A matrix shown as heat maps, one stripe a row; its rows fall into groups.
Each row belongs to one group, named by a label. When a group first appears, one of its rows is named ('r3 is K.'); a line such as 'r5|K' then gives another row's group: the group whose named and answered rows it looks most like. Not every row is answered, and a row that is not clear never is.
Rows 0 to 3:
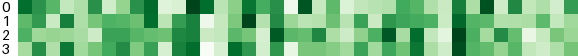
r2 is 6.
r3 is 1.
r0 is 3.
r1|1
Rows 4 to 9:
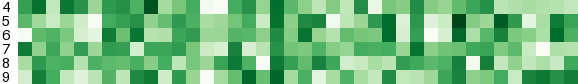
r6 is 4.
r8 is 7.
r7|6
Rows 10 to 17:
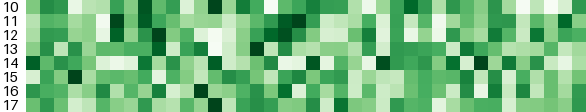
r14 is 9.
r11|4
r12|4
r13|1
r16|3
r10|7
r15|7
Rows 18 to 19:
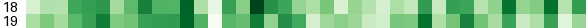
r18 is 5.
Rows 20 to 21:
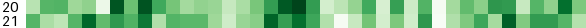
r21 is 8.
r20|4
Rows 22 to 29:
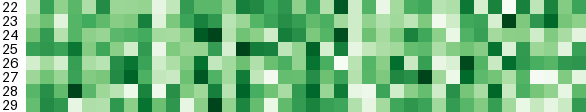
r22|3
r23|8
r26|8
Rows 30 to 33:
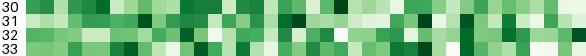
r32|6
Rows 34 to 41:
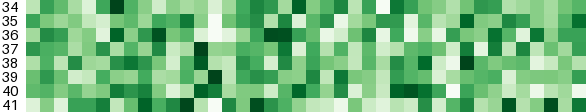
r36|4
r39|3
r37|3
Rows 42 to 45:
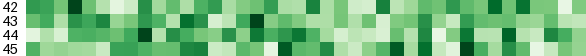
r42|9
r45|6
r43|1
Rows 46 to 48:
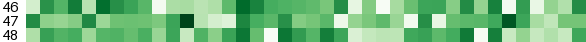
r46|7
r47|6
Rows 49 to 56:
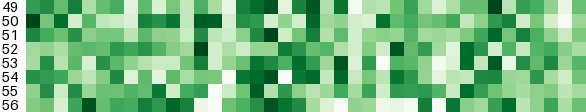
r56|5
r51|9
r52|8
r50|9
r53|3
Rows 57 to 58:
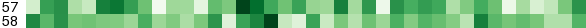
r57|7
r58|9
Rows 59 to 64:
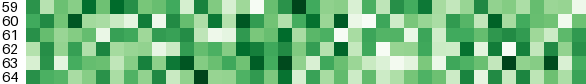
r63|5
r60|9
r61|6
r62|3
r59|8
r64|3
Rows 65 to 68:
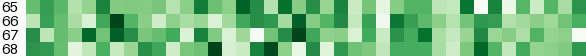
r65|3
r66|7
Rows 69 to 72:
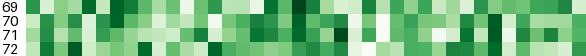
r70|7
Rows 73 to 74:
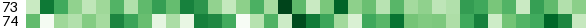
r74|8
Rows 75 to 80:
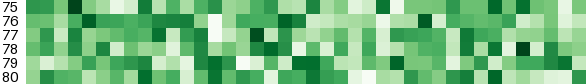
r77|1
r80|7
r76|5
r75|9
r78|3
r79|8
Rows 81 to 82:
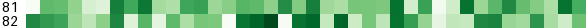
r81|4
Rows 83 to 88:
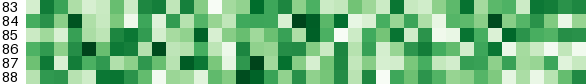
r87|1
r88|7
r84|9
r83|4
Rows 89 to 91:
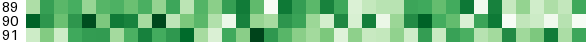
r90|1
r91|5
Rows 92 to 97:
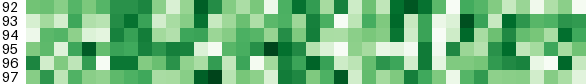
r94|4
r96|6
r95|5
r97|1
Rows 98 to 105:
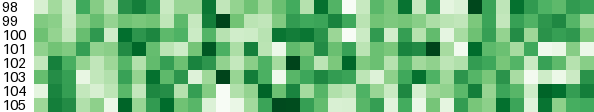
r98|8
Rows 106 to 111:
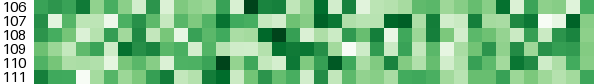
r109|8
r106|9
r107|6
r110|6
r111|3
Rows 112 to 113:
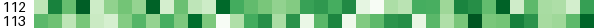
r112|7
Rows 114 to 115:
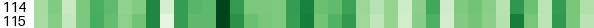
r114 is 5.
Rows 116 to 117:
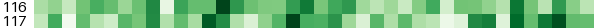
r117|8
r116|5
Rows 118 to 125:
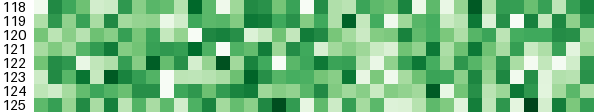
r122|7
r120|8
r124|5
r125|3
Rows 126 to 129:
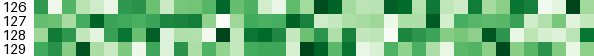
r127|5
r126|6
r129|9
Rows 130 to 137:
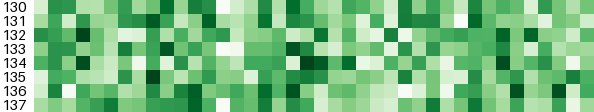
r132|9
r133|4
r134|9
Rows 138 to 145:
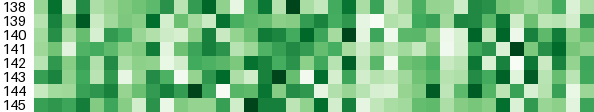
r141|8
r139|7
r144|5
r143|3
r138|1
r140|3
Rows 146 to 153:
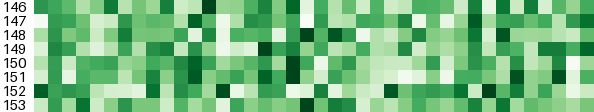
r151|5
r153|7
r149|4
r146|3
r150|5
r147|4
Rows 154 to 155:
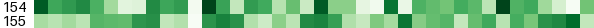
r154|9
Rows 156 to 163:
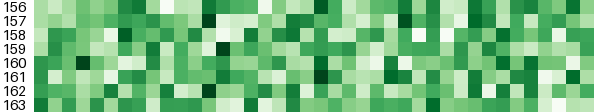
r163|6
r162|3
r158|4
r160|9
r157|8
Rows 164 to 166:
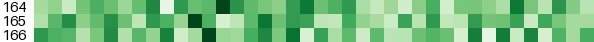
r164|5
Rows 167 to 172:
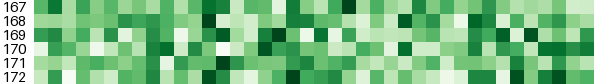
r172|8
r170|4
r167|1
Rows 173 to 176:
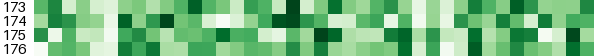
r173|6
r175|6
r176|4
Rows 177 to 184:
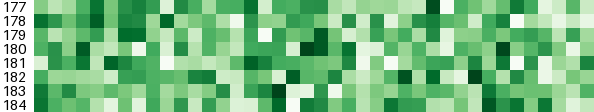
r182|6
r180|9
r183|9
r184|9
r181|7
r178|1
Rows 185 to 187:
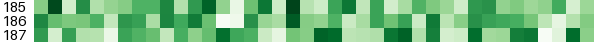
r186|6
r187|6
